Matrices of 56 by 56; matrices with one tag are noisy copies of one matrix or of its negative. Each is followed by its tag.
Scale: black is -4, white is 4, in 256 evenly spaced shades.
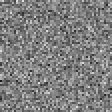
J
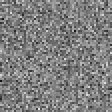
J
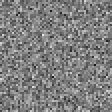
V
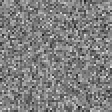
V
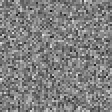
V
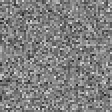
J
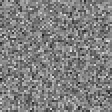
V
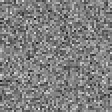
J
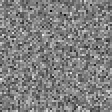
V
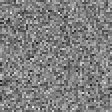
J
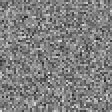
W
